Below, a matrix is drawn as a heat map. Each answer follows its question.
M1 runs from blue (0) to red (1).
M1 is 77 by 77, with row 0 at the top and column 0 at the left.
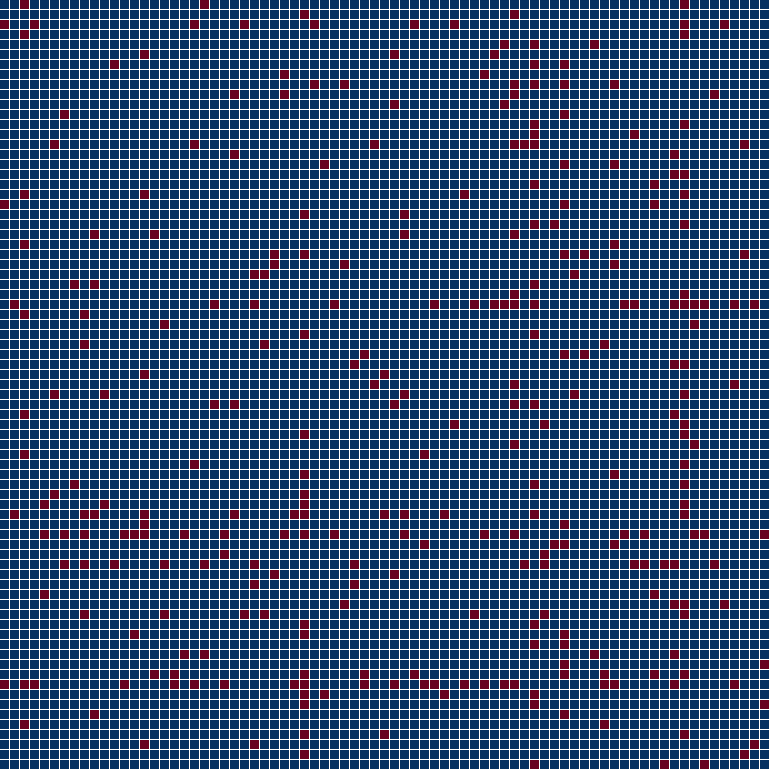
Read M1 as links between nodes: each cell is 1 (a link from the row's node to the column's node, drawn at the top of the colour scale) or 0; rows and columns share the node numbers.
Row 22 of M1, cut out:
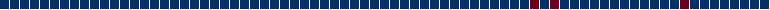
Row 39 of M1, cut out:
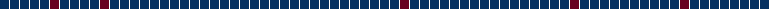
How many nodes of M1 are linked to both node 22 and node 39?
1
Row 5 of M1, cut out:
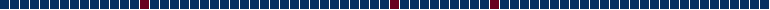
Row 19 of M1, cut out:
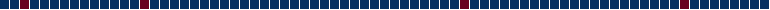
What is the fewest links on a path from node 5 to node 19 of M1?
2
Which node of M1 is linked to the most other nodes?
node 68
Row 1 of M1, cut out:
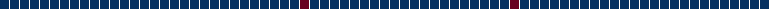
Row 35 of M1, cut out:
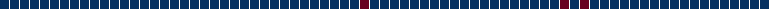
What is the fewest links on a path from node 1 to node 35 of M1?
4
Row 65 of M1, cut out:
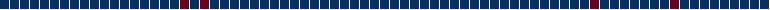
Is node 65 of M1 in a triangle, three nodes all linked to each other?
no
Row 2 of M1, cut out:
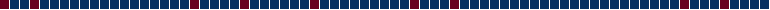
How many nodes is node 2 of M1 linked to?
9
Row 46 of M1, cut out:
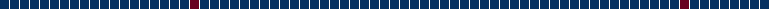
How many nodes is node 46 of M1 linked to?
2
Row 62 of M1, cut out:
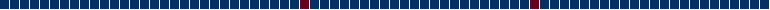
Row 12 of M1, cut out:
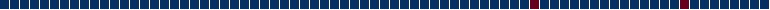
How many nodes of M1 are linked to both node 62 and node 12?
1
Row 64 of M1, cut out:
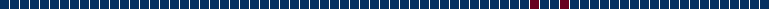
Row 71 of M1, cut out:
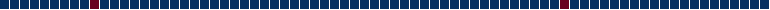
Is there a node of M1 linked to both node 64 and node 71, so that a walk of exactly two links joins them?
yes
